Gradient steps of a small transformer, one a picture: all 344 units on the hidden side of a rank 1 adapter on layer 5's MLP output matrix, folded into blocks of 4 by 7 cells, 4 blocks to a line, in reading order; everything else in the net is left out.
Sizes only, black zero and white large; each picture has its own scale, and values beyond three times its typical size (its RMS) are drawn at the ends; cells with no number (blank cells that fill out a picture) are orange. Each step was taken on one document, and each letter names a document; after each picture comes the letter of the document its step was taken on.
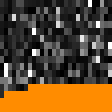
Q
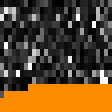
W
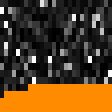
W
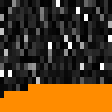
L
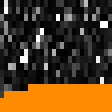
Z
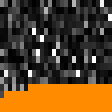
Q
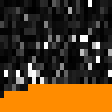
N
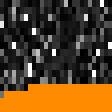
Q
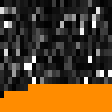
W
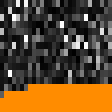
L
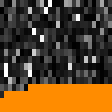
Q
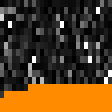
W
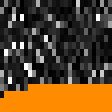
Q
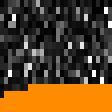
L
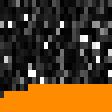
N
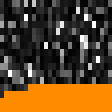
N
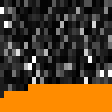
W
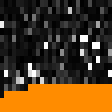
N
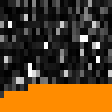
N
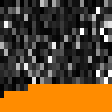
W
